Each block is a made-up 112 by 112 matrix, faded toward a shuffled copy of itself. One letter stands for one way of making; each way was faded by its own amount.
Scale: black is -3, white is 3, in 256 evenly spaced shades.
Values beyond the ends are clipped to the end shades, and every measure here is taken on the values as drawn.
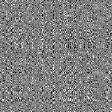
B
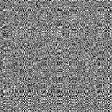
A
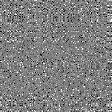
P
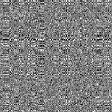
A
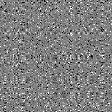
P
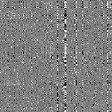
B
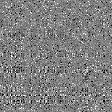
P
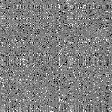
P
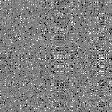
P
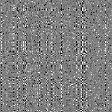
B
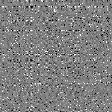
P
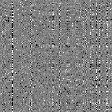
B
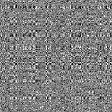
A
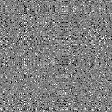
P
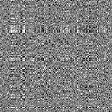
A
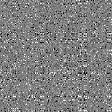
P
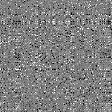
P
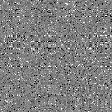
P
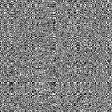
A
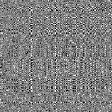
A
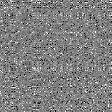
P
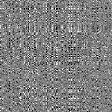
B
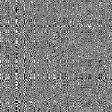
B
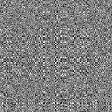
A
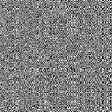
A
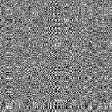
A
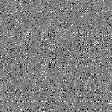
P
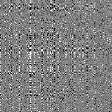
B
